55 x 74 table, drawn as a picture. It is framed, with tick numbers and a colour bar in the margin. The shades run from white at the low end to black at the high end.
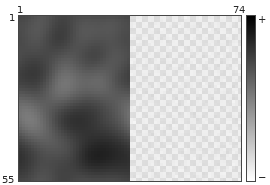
The table splits into one row of 2 panels. Panel 1,1: high, smooth. Panel 1,2: very low, checkered, faint in contrast.
